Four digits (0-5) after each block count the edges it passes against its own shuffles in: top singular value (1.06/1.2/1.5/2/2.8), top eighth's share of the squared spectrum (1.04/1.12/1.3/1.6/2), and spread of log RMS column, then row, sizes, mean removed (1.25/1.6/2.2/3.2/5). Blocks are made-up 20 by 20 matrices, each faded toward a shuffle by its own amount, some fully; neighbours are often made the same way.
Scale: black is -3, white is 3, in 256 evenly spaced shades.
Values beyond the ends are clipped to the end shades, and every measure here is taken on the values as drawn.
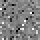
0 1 0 0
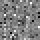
0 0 0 0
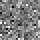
0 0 1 0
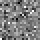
0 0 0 0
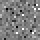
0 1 0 0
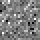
1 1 0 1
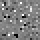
0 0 0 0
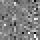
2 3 1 0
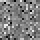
1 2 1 0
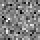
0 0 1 0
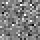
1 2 1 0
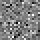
1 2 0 0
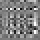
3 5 3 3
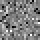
0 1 0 0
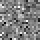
2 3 1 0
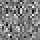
3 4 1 1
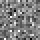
2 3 1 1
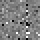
2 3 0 0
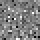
0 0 0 0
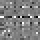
3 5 0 2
